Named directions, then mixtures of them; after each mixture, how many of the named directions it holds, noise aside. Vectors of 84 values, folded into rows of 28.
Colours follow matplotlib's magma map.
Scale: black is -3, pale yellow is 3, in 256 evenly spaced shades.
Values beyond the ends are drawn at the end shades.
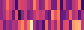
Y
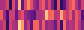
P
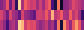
two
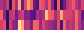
one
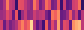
one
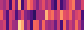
one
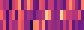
two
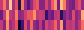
one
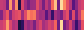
two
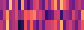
one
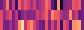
two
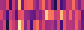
one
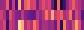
two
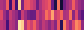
two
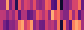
two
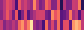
one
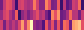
one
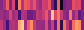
two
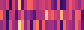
one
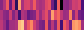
two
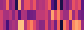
two
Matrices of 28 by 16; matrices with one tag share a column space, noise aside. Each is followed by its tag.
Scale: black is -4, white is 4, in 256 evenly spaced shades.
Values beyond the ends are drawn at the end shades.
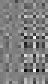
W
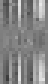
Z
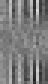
Z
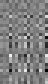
W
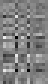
W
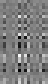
W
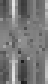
Z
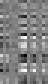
W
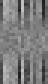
Z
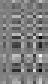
W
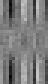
Z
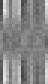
Z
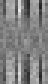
Z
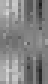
Z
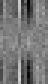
Z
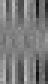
Z
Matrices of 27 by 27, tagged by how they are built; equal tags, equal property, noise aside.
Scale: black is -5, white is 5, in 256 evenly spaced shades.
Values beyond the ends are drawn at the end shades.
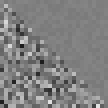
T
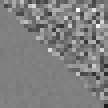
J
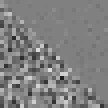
T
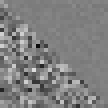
T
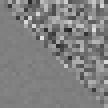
J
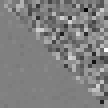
J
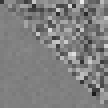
J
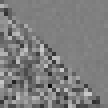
T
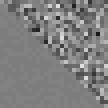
J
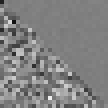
T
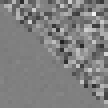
J
